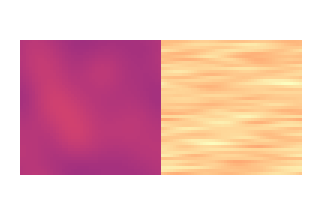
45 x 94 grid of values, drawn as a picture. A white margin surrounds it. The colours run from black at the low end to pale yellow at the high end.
It is made of 1 by 2 panels. Panel 1,1: middling, smooth, faint in contrast. Panel 1,2: very high, streaked across, faint in contrast.
